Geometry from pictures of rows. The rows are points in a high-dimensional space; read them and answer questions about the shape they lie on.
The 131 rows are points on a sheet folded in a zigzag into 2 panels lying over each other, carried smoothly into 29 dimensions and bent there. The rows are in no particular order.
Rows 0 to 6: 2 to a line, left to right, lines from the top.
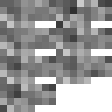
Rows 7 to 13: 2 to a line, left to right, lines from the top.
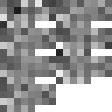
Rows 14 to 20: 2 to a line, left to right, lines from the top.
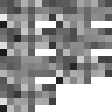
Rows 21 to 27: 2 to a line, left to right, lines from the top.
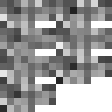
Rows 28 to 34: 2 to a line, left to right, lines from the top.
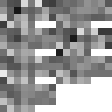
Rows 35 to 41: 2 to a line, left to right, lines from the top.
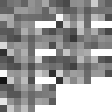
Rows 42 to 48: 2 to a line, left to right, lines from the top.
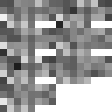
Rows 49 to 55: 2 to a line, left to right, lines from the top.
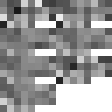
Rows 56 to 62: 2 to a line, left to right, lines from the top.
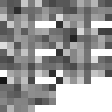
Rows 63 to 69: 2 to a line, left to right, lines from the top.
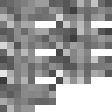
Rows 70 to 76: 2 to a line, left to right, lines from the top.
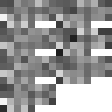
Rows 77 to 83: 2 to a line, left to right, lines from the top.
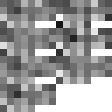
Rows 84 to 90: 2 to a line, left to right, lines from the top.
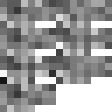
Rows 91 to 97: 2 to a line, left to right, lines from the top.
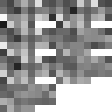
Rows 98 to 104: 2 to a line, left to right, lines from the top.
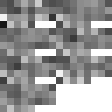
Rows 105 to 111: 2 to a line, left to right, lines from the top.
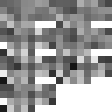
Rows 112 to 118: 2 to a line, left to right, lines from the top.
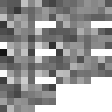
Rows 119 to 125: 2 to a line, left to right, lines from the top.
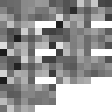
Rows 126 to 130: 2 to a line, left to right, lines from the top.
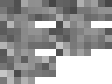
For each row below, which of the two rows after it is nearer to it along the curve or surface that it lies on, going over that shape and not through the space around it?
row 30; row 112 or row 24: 24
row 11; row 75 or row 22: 75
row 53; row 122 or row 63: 122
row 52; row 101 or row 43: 101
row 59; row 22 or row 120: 120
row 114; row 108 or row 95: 95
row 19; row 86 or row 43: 43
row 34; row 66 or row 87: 87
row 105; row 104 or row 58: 104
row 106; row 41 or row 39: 39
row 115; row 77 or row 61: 61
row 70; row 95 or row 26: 95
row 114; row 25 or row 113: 25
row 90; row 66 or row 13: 66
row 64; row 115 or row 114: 114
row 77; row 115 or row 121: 121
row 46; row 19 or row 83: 83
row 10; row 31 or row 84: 31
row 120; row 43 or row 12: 43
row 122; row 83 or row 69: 69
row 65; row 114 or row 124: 124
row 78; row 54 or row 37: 37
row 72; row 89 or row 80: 89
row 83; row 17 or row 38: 38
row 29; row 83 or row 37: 37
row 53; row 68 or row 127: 127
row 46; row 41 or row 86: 41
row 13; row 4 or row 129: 129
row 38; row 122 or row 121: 121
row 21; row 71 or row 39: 39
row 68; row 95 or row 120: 95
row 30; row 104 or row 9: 104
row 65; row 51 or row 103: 103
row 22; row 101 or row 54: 101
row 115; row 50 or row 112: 112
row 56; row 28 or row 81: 28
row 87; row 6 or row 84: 84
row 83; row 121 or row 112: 121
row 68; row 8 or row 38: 38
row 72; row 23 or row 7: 23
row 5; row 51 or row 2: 2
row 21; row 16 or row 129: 16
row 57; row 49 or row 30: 49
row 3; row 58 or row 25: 58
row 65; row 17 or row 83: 83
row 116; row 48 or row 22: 48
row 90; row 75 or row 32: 32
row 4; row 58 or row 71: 58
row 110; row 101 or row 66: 101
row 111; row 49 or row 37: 37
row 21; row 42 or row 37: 42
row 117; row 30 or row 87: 87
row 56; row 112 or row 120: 120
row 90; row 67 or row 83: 83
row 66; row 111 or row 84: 111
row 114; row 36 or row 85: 36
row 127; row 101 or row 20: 20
